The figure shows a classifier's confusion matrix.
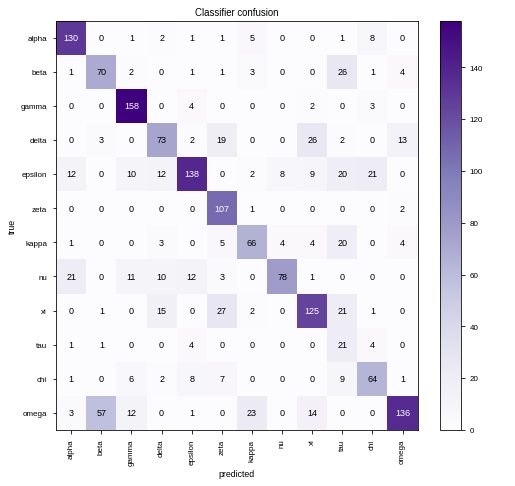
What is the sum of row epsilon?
232
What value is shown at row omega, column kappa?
23
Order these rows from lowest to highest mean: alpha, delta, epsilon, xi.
delta, alpha, xi, epsilon
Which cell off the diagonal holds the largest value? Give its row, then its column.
omega, beta
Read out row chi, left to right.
1 0 6 2 8 7 0 0 0 9 64 1
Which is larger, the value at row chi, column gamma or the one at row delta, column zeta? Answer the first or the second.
the second
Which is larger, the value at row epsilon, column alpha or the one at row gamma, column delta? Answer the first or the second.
the first
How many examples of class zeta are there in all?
110
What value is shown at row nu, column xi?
1
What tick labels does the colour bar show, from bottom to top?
0, 20, 40, 60, 80, 100, 120, 140
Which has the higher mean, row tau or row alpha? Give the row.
alpha
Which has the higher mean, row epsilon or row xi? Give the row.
epsilon
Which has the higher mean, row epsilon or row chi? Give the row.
epsilon
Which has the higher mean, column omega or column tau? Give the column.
omega
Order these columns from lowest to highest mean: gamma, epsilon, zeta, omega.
omega, zeta, epsilon, gamma
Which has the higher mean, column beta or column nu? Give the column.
beta
